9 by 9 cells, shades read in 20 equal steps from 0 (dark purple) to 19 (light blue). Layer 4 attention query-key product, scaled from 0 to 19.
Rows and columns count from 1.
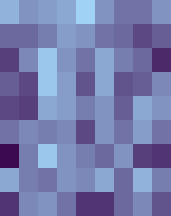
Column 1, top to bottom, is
16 9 5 8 6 10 0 15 4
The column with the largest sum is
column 3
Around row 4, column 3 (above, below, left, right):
18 15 6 14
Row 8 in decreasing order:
16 15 15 13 12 11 11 10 9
